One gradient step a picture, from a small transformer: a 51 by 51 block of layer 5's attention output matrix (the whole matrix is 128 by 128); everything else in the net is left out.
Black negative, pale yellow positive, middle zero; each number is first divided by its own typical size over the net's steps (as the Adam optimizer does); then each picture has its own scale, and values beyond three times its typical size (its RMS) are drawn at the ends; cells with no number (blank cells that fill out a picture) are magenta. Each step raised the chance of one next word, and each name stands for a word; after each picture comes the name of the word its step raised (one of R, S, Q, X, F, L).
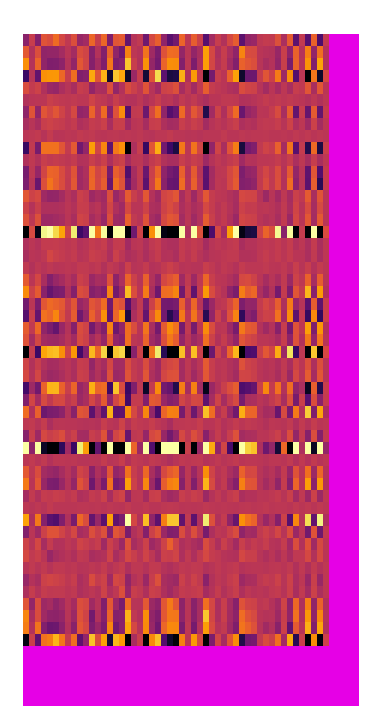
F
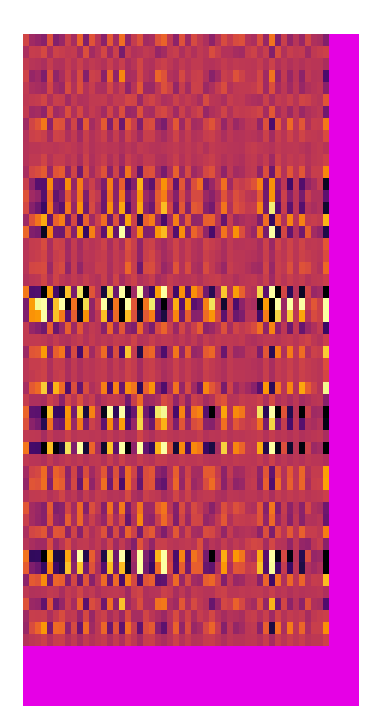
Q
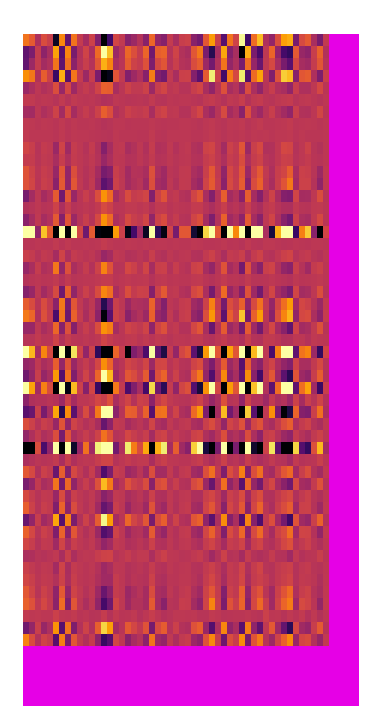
F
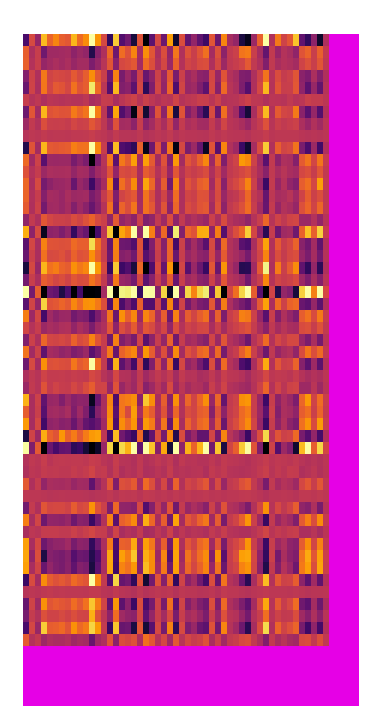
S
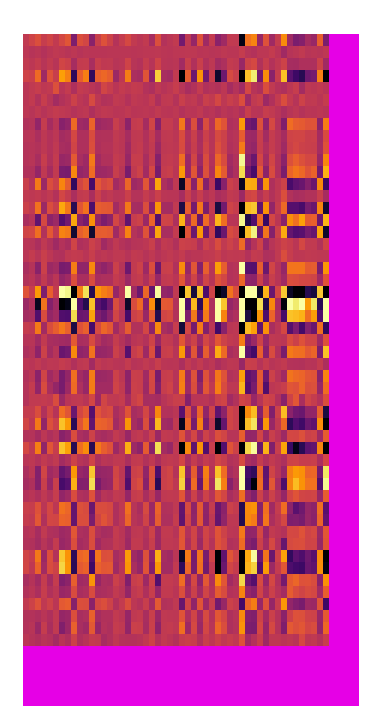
Q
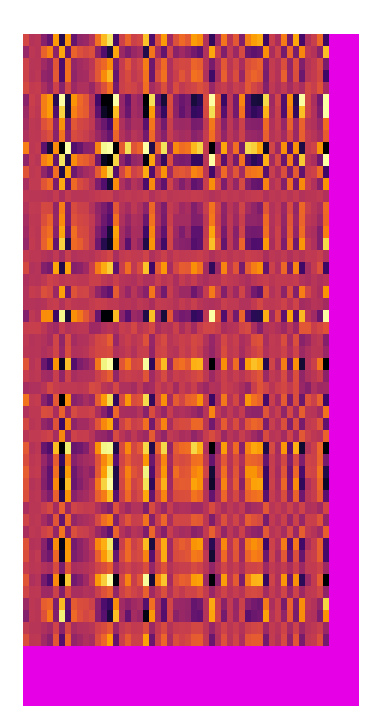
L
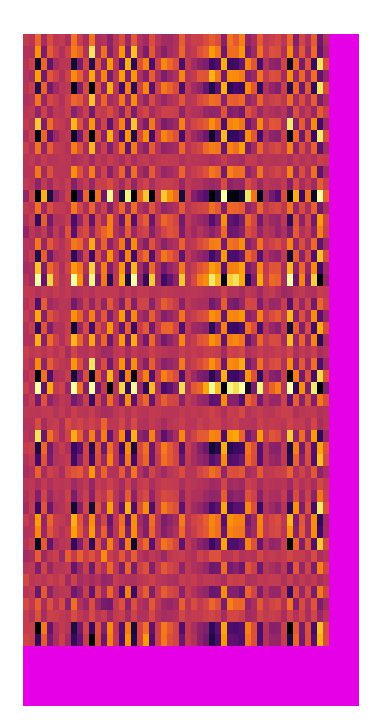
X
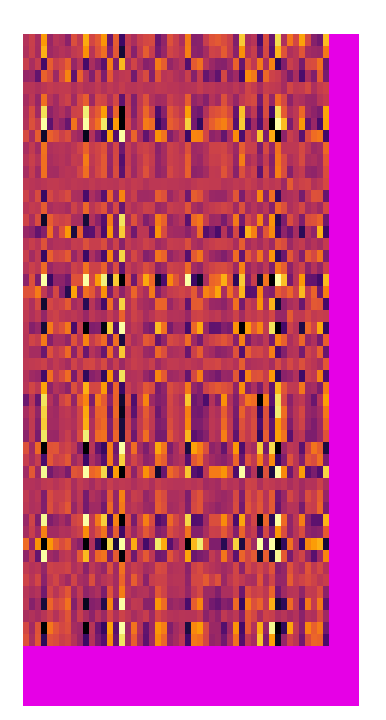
X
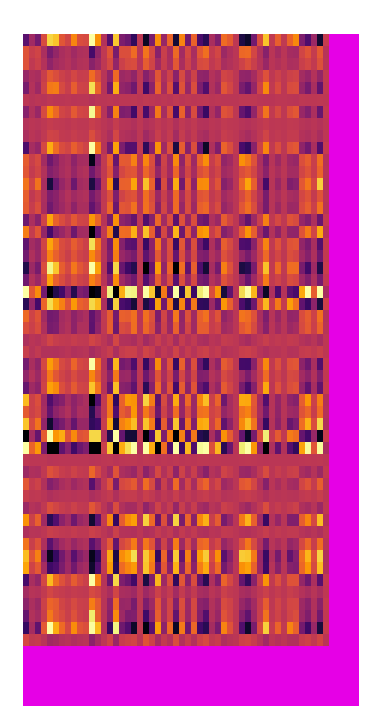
S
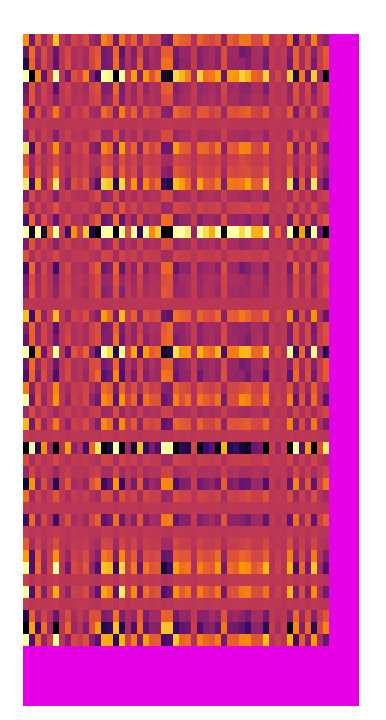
F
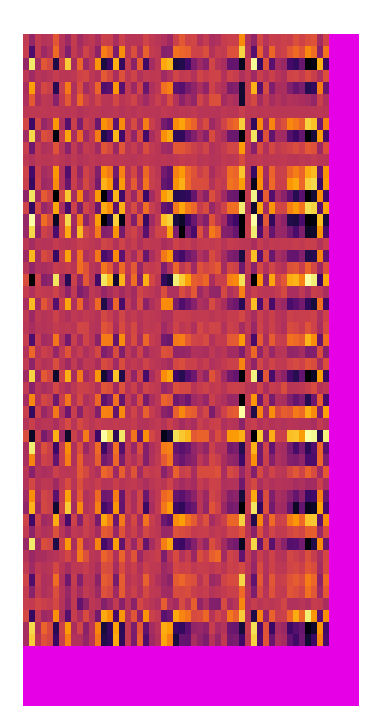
X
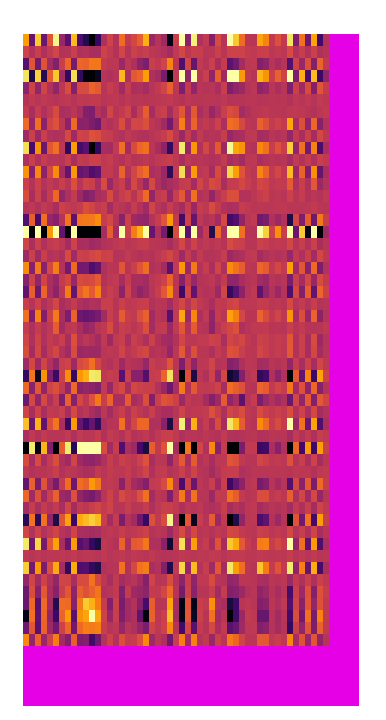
F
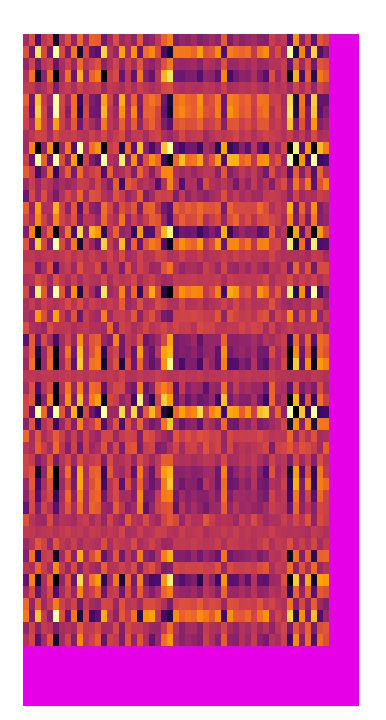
L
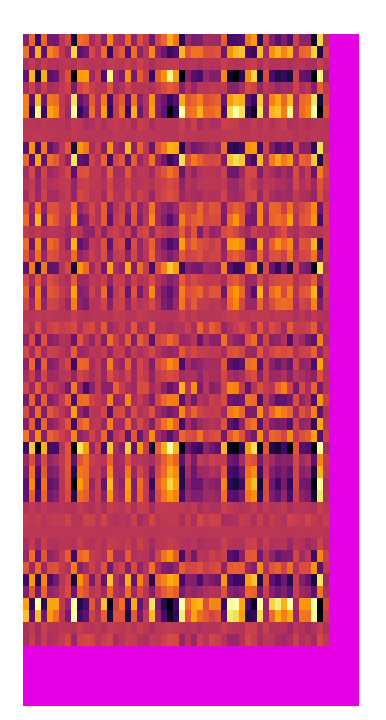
L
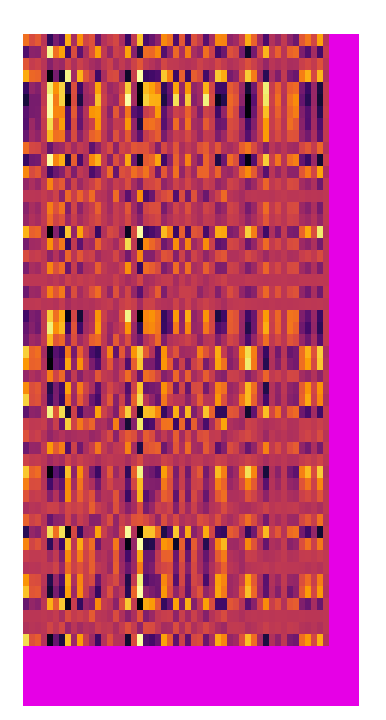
L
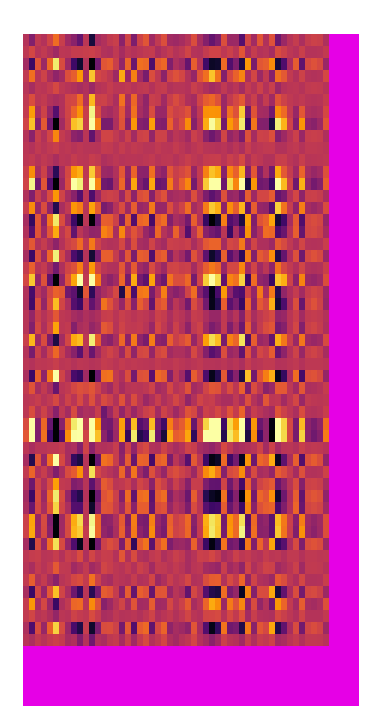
X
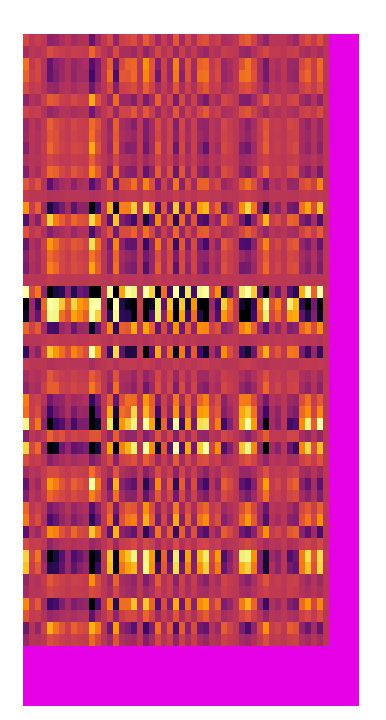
Q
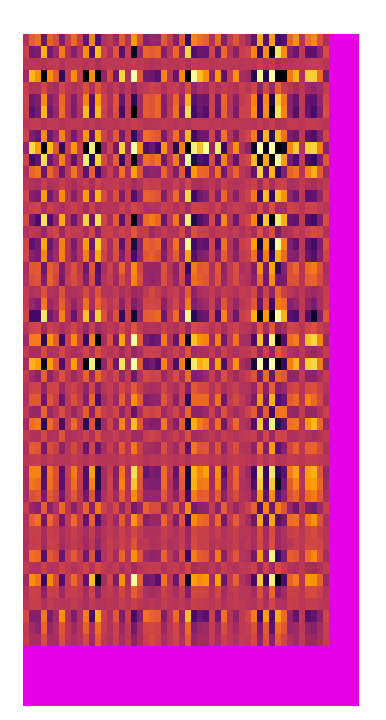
L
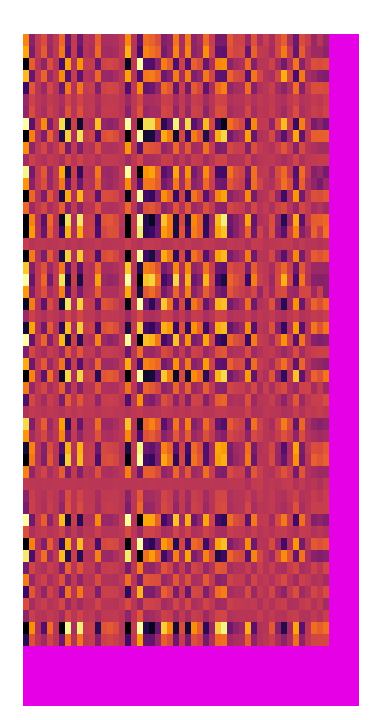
X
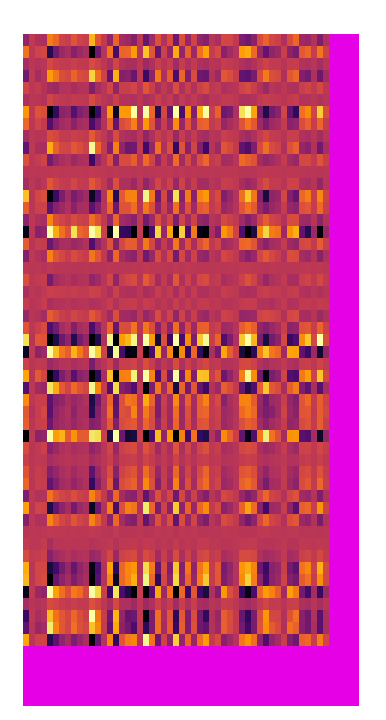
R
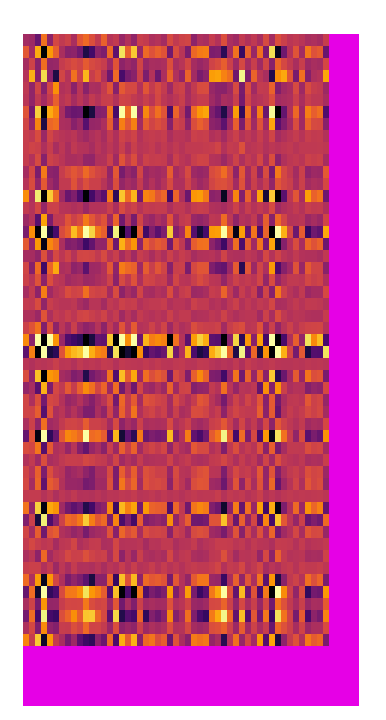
R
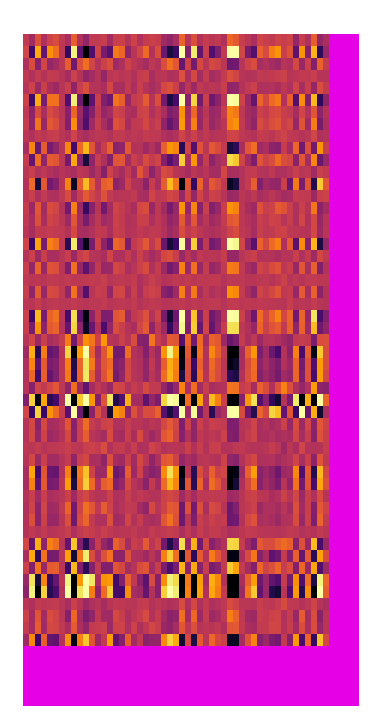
L
